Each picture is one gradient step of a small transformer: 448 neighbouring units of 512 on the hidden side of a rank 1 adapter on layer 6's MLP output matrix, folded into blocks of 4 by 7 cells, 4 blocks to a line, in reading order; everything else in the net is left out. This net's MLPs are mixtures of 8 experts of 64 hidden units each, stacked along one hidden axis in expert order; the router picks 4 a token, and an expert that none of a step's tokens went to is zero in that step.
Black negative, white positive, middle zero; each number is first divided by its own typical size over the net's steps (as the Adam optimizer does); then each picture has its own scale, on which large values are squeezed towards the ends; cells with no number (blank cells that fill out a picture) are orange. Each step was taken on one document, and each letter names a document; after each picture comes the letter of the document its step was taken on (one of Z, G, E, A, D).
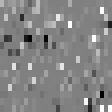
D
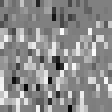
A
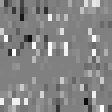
D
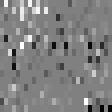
D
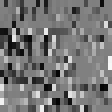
A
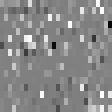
D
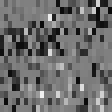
A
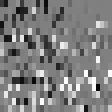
A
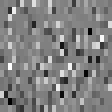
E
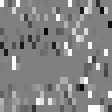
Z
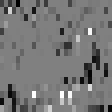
Z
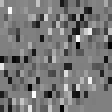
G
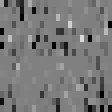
D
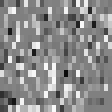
G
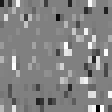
Z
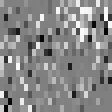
G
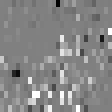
E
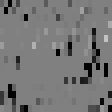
Z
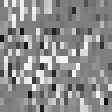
A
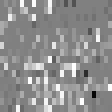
E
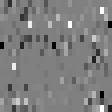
D
